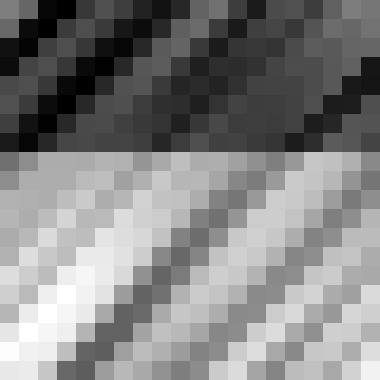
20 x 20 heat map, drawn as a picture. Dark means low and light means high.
Grain: diagonal, up to the right. Seam: horizontal, 40% of the way down, the bottom part higher. Calmest part: top right. Lone odd cells: none. Ninth with the highest average: bottom left. Average level on the scale: 50%.
